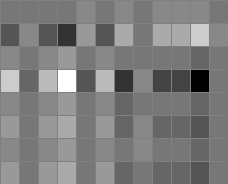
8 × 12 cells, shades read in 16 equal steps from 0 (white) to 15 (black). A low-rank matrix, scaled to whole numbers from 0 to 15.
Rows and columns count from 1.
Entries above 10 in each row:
0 1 0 4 0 0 0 0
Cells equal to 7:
19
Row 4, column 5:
10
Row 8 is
6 8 6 5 8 6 9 8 9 9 10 8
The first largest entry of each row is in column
1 4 11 11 7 11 11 11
